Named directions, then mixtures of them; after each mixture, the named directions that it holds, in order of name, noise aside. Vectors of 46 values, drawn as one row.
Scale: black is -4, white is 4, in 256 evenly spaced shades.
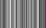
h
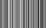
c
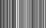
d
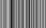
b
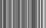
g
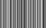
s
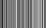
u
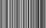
c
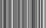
g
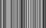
h, s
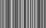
b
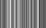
h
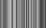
c, h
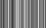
b, d, h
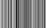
d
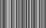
b, g, h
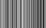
c, g, u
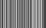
g, s, u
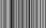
b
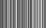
s, u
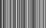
d, g, s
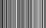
u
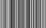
b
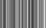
b, d, g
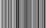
d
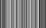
h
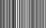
d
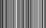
u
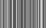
c, s
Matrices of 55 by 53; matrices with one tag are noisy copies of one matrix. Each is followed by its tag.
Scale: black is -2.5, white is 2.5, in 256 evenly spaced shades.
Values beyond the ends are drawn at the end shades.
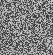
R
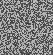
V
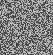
R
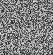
V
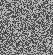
R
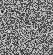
V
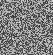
R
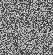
V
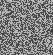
R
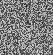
V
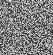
R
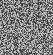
V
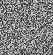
V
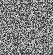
V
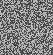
V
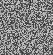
V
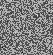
R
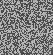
V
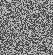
R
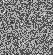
V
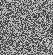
R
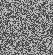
R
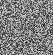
R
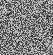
R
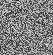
R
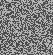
R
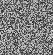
V
